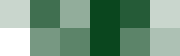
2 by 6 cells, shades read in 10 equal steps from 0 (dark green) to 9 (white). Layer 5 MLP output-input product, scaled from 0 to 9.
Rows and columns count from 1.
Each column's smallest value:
7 2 3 0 1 6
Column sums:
16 6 8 0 4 13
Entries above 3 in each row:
3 3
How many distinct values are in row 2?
5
